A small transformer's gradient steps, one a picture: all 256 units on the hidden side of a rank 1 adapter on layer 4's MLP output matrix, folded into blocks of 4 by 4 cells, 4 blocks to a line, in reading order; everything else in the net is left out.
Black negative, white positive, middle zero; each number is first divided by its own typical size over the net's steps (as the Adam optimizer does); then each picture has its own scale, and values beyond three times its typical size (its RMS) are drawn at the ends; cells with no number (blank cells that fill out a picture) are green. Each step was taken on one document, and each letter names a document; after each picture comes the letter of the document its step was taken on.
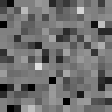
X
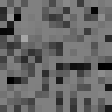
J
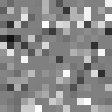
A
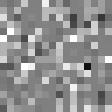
J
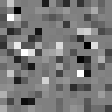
J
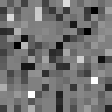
J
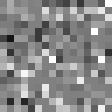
A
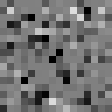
A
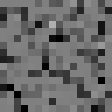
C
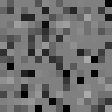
A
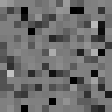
X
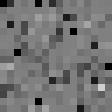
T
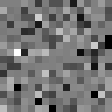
C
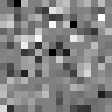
J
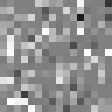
A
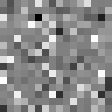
C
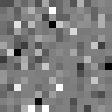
T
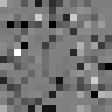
T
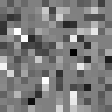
J
